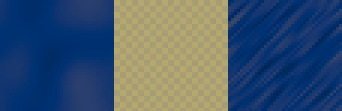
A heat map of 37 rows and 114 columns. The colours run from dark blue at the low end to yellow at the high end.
The table splits into one row of 3 panels. Panel 1,1: very low, smooth, faint in contrast. Panel 1,2: high, checkered, faint in contrast. Panel 1,3: very low, slanting up to the right, faint in contrast.
